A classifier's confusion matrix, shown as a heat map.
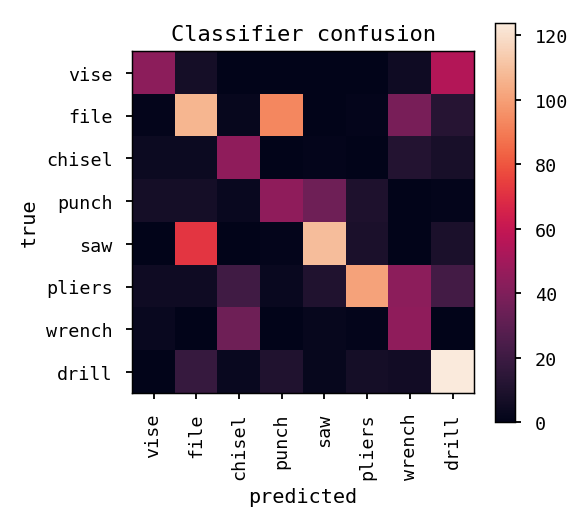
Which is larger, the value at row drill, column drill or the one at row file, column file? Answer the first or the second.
the first
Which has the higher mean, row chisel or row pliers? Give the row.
pliers
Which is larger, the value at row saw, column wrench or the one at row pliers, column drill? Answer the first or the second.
the second
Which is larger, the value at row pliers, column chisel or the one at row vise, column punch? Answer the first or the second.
the first
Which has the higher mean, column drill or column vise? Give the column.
drill
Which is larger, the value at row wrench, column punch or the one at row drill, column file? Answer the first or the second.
the second
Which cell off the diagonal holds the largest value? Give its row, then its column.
file, punch
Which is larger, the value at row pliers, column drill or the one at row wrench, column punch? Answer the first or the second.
the first
